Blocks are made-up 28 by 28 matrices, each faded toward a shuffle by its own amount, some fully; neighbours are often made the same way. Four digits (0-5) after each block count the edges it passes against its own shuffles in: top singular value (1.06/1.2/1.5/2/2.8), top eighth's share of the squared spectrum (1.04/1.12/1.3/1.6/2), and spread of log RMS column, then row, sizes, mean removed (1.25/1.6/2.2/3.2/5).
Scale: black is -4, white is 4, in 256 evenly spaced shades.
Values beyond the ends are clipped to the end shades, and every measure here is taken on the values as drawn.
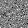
1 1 0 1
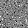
1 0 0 0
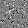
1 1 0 0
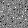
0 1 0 0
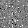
1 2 1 0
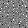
1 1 0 0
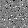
0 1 0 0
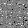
2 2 0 1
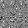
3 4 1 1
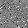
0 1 0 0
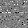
3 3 0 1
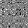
3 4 0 2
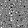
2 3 1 0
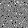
1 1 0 0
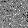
0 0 0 0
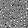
0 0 0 0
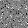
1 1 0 0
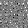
3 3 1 1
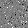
1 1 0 0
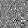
3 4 1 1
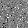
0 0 0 0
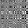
4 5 3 3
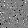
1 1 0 0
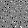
2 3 0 1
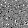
0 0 0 0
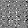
3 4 2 2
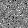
1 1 0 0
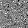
2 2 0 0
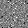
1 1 0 0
